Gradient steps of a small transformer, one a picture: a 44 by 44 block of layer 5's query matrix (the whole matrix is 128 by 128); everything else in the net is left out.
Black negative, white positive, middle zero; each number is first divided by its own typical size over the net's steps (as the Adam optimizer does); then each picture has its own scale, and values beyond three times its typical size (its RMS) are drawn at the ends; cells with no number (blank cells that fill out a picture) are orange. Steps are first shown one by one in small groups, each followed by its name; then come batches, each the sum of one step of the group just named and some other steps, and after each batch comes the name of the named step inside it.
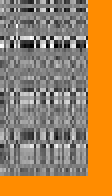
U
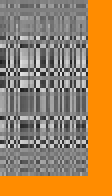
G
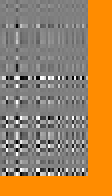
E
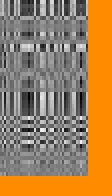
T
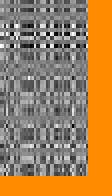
U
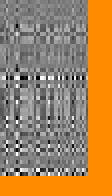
E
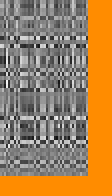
G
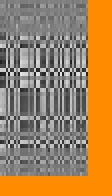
G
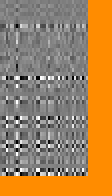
E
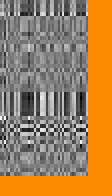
T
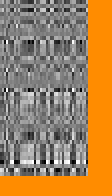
U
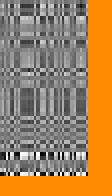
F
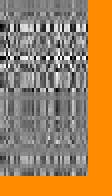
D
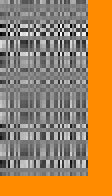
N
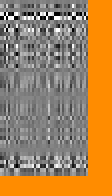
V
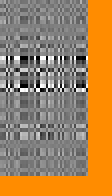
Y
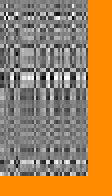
V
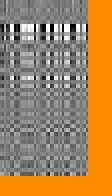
N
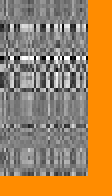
D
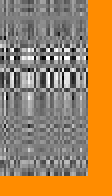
N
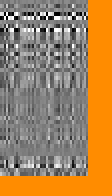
V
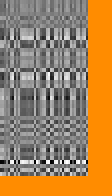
N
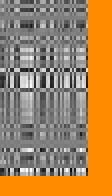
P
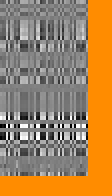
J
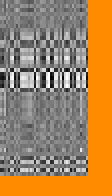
P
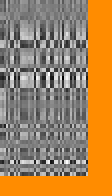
J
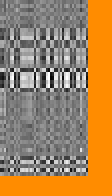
P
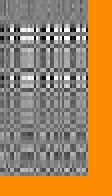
P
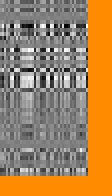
P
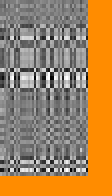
P
